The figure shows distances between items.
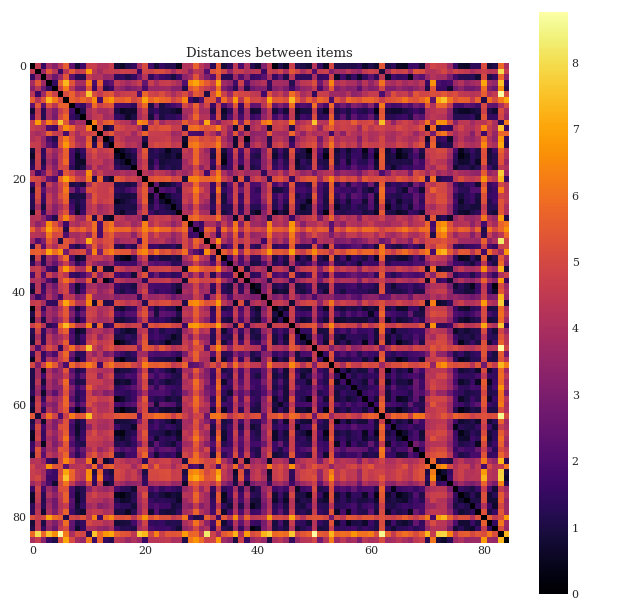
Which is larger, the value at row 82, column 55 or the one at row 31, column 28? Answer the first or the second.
the second
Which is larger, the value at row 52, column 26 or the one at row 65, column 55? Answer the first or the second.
the second
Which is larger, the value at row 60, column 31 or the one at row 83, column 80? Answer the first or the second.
the second
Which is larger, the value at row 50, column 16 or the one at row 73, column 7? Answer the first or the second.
the second
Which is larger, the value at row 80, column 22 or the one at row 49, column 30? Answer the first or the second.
the first
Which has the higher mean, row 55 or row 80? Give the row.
80
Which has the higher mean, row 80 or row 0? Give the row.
80
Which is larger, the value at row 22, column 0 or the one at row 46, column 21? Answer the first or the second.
the second
